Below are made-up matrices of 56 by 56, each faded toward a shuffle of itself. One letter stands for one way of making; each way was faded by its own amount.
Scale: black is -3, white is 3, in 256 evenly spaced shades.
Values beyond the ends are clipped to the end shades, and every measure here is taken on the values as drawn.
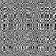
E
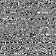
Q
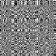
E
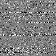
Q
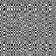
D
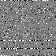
Q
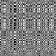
D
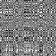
E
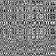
E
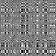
D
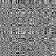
E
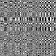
D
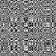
E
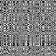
E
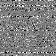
Q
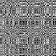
E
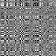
D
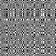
D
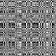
D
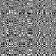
E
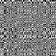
E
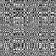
E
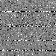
Q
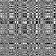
D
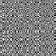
E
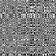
E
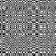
D
